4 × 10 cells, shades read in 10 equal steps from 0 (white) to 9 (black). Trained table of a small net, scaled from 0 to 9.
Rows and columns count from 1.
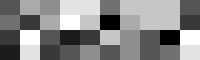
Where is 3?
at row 1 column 2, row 2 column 3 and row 2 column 7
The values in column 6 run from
2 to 9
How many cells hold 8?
2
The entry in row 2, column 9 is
2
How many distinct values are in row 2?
6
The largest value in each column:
8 7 7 8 7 9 4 6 9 7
